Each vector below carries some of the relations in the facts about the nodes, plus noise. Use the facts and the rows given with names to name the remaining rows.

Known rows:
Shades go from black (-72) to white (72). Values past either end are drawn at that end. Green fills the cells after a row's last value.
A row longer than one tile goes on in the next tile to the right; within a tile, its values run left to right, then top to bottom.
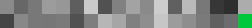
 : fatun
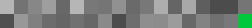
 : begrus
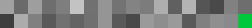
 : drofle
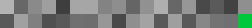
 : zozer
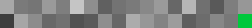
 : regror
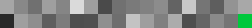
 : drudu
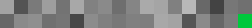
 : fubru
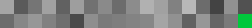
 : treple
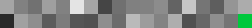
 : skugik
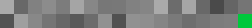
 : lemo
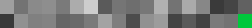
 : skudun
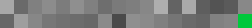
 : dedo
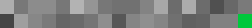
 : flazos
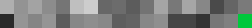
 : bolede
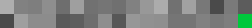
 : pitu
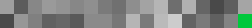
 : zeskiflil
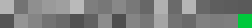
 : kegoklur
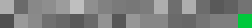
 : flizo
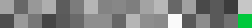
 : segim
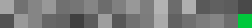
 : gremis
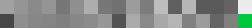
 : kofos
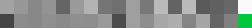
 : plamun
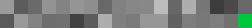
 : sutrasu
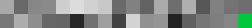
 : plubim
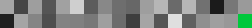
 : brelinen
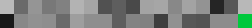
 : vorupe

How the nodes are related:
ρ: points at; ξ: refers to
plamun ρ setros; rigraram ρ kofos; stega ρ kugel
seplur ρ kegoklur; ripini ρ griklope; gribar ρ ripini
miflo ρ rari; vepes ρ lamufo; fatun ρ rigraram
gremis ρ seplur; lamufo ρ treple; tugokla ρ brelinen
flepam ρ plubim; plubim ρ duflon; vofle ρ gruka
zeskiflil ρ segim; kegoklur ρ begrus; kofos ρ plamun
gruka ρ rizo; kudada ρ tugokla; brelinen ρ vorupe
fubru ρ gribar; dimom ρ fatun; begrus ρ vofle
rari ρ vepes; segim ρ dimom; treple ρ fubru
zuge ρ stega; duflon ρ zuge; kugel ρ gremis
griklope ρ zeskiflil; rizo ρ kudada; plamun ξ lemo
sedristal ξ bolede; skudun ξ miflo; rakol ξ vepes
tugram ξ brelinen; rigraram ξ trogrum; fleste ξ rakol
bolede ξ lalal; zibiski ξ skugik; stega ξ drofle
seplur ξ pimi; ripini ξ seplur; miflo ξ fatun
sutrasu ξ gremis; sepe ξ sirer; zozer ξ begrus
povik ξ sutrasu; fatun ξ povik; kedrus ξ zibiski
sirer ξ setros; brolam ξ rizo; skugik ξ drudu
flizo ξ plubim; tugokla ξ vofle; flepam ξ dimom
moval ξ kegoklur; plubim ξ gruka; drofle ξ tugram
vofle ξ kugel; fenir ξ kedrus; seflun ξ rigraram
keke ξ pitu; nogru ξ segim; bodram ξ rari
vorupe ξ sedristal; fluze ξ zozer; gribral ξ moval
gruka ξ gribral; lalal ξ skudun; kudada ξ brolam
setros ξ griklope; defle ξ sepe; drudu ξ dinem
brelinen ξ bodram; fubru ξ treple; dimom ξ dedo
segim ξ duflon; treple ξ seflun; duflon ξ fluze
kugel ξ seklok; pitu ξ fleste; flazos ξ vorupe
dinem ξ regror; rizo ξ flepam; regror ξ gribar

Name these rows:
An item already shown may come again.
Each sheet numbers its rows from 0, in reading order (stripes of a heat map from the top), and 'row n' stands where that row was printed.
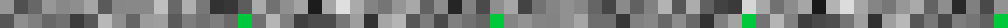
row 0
povik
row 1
duflon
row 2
rizo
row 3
duflon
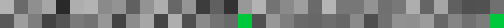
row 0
fluze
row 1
begrus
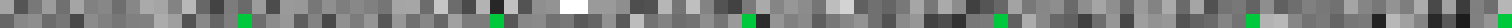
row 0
fubru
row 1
rari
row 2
gruka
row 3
lalal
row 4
zuge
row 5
flepam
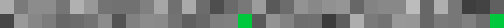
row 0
flazos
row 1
sutrasu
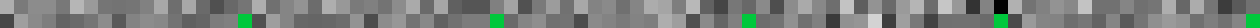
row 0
flazos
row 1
nogru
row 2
fubru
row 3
miflo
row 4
vofle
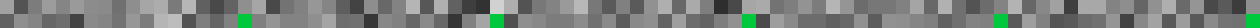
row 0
ripini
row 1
rizo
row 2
kudada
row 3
fenir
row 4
zozer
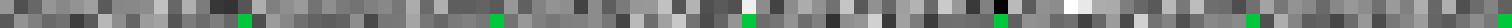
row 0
povik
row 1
seplur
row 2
dimom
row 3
miflo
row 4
gribral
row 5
stega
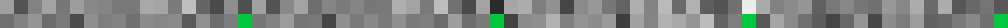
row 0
lamufo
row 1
vepes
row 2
setros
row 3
kugel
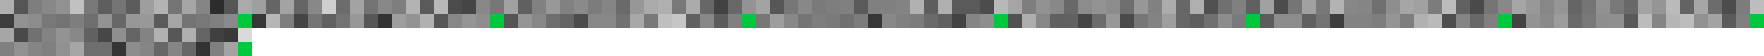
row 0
tugokla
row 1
tugram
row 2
griklope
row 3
brolam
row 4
stega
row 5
gribar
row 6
rigraram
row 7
rizo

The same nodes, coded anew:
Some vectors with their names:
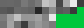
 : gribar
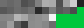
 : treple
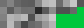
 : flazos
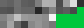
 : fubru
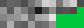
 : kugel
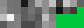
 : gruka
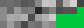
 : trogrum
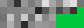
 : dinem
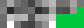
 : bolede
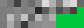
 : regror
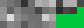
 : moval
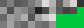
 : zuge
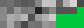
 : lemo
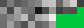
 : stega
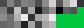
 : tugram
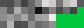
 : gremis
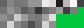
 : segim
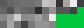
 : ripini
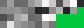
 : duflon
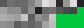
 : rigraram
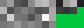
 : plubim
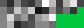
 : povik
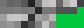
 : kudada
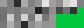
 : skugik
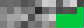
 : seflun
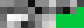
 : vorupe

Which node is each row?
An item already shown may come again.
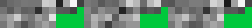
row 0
griklope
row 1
fenir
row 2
zeskiflil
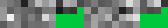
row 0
gribral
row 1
zuge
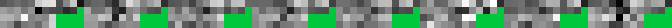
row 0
setros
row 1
brolam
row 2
seplur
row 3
dedo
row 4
flizo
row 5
duflon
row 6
treple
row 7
rizo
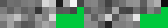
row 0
zeskiflil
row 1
rari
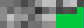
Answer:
flizo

